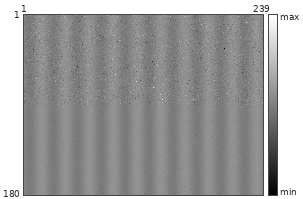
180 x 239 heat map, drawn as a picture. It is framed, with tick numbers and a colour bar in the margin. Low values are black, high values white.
No row or column stands out. Stripes running up and down repeat 10 times from left to right. Overall the values sit about 50% of the way up the scale. The bottom part is calmer, past a seam about 50% of the way down. No overall slope runs across the table.
